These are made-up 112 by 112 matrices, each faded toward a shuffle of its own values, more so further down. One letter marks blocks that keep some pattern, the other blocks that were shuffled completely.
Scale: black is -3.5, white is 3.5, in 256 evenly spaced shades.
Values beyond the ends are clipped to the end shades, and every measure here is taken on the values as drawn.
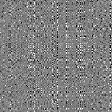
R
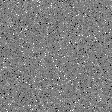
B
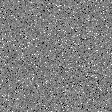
B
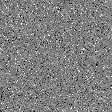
B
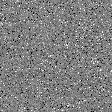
B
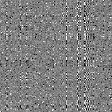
R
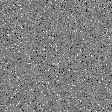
B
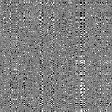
R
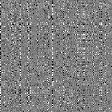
R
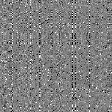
R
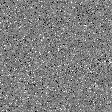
B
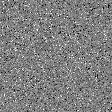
B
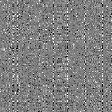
R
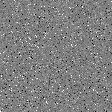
B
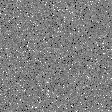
B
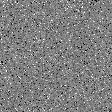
B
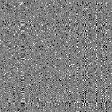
R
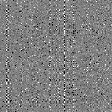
R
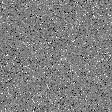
B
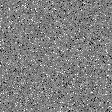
B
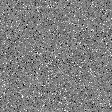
B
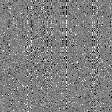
R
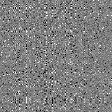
R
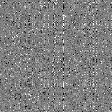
R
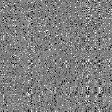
R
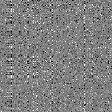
R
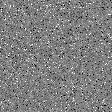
B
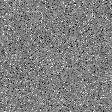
B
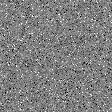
B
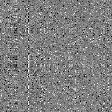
R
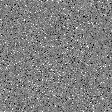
B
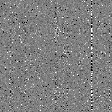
R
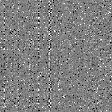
R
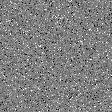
B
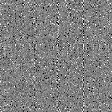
R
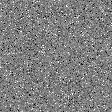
B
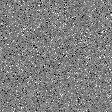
B
